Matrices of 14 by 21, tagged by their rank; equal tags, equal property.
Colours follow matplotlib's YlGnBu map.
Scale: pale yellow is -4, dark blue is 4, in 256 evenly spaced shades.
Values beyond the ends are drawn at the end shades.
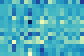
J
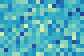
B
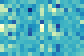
J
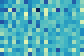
J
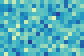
B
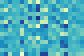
J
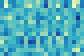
J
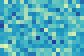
B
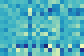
J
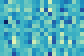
J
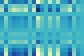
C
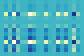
C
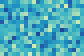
B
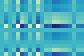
C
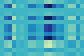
C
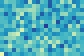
B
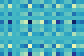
C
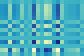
C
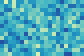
B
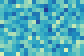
B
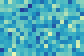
B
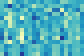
J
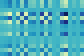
C
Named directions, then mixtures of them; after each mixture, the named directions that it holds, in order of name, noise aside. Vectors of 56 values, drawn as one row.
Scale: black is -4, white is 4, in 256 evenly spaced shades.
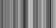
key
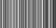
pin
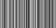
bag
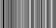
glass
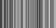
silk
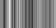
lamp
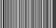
glass, pin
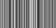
bag, lamp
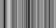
bag, lamp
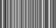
pin, silk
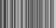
lamp, silk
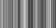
key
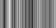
lamp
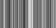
key, lamp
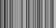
bag, silk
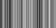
lamp, silk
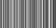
bag, pin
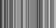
silk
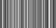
pin, silk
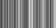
key, silk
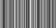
bag, glass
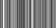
glass, lamp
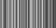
bag, pin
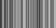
silk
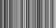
bag, silk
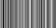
glass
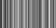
pin, silk
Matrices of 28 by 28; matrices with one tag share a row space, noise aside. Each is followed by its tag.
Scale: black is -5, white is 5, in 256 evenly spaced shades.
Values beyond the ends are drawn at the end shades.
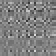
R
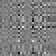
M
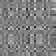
R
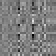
M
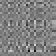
R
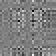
M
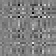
M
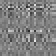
R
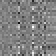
M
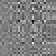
M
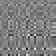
R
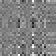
M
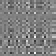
R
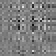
M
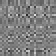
R
